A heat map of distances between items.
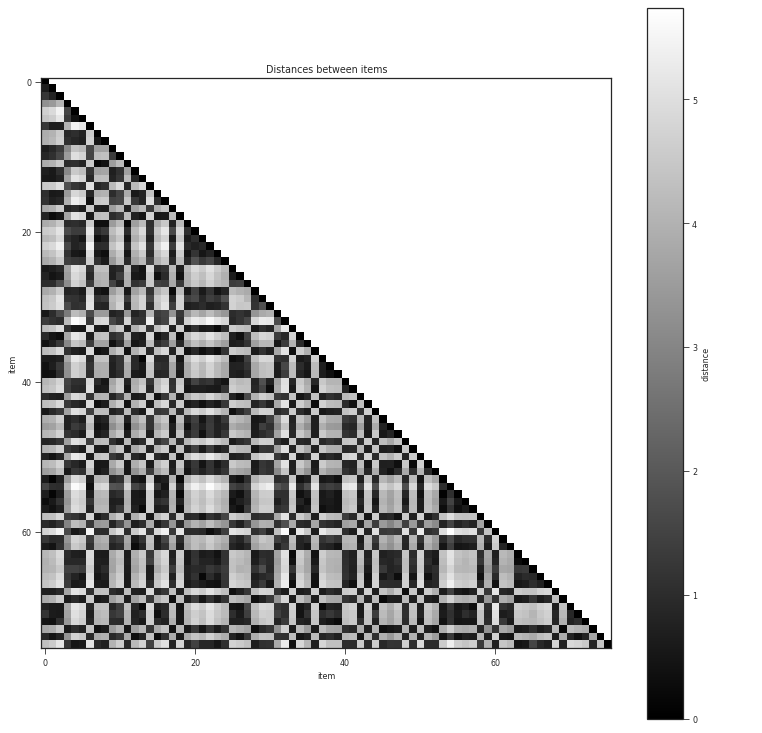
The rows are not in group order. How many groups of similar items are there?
2
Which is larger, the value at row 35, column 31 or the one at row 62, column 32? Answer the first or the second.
the second
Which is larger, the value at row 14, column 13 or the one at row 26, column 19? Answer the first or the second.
the first
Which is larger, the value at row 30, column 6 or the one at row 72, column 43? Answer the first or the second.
the first
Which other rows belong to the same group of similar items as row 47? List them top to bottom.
3, 4, 5, 7, 8, 11, 14, 17, 19, 20, 21, 22, 23, 24, 28, 29, 30, 33, 36, 40, 41, 43, 45, 46, 49, 51, 52, 58, 60, 63, 64, 65, 66, 67, 69, 73, 75
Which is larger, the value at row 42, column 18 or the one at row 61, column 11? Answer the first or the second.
the second
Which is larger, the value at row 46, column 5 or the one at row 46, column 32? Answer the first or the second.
the second
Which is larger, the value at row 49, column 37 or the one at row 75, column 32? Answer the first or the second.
the second
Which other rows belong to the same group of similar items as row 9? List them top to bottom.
0, 1, 2, 6, 10, 12, 13, 15, 16, 18, 25, 26, 27, 31, 32, 34, 35, 37, 38, 39, 42, 44, 48, 50, 53, 54, 55, 56, 57, 59, 61, 62, 68, 70, 71, 72, 74
